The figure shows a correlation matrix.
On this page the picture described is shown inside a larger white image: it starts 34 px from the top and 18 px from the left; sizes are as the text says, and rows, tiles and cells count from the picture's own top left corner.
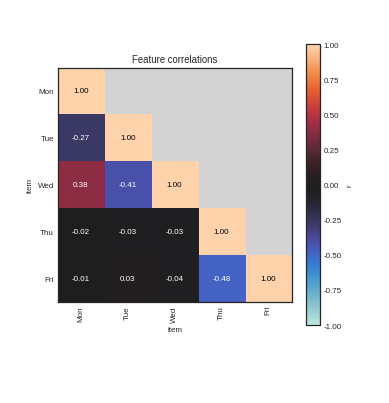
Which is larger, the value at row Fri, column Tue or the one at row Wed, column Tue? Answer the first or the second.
the first
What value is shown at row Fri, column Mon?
-0.01
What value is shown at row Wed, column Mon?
0.38
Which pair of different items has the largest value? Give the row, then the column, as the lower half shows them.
Wed, Mon
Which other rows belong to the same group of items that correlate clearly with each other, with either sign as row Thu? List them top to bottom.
Fri
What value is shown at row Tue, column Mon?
-0.27
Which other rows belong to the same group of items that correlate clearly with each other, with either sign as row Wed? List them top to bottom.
Mon, Tue
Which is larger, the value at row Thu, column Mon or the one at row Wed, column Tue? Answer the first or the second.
the first
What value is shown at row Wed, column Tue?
-0.41
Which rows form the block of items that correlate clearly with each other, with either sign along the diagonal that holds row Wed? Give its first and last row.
Mon to Wed
